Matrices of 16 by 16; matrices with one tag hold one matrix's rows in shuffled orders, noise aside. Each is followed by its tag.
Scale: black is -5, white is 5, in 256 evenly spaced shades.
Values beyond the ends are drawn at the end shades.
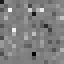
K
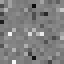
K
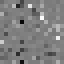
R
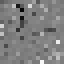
R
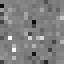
K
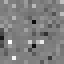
K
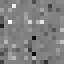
K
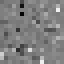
R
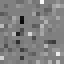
R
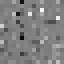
R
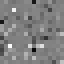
K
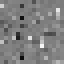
R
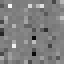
K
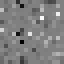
R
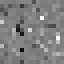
R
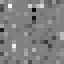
K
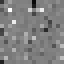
K
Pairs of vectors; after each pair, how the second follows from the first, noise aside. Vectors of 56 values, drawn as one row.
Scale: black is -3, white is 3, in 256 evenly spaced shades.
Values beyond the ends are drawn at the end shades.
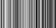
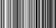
copied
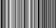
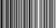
sign-scrambled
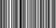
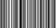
copied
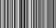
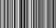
copied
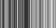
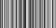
sign-scrambled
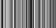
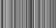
shrunk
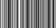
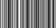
copied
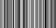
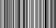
copied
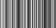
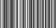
sign-scrambled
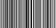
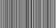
shrunk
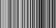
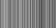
shrunk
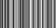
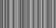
shrunk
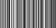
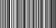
copied
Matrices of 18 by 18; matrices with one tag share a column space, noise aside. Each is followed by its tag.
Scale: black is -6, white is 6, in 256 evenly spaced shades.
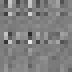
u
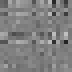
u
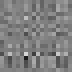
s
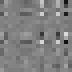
u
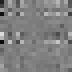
u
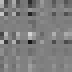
u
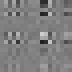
u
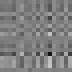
s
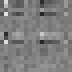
u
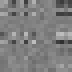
u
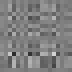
s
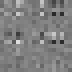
u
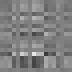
s
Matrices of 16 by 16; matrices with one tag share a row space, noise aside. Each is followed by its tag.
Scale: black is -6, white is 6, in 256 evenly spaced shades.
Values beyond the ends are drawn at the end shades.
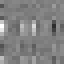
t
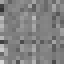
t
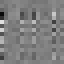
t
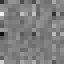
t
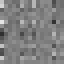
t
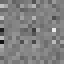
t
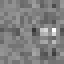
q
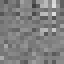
q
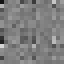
t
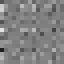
t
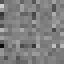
t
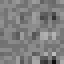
q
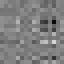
q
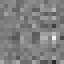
q
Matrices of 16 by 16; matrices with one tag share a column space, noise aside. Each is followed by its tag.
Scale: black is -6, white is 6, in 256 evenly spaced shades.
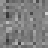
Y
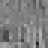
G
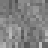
G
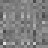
Y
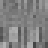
G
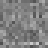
Y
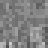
G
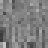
G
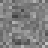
Y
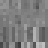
G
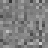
Y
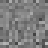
Y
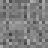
Y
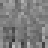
G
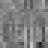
G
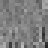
G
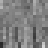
G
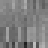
G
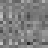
Y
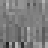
G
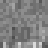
G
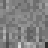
G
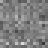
Y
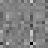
Y
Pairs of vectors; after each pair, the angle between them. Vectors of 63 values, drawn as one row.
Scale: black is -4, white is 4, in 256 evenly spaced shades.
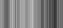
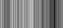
nearly parallel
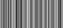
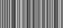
nearly opposite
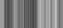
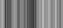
nearly parallel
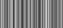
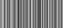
partly aligned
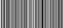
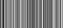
partly opposed
